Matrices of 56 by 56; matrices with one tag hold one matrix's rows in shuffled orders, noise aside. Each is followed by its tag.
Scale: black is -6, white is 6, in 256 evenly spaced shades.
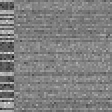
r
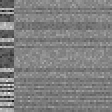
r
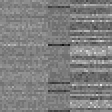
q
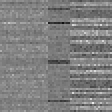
q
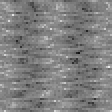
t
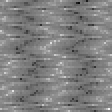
t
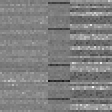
q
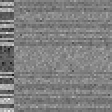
r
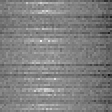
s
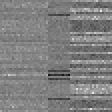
q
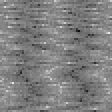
t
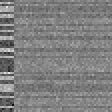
r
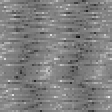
t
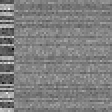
r
